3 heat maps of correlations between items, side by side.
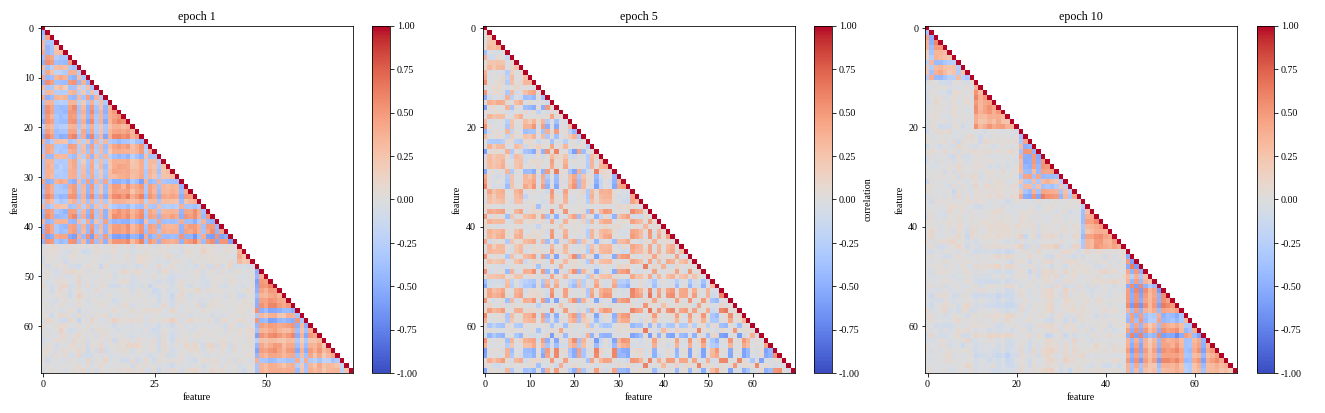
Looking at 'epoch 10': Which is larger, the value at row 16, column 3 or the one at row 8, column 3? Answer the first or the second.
the second
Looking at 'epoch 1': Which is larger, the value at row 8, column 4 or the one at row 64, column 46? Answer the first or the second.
the first
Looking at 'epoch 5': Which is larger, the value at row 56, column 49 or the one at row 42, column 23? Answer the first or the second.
the first
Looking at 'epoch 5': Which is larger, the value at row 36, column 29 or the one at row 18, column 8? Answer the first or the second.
the second
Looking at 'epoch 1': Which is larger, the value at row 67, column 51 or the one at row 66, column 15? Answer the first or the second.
the second
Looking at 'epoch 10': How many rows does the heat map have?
70
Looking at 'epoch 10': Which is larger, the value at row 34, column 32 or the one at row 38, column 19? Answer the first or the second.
the second
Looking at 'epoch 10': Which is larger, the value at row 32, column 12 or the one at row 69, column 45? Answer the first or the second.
the second
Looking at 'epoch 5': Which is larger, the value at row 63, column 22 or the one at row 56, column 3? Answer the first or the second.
the first
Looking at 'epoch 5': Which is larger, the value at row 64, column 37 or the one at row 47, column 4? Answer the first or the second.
the second
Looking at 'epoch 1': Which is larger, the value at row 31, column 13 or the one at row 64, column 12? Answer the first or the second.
the second
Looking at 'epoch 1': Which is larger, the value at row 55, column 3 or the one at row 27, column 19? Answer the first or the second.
the second
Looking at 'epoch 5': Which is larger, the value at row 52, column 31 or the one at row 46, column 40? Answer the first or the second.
the second
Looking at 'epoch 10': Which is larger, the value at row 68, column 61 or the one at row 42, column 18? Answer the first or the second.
the first
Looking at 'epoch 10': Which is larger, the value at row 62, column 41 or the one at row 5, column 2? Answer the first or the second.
the second
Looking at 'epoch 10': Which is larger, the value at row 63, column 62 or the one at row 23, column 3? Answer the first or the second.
the second
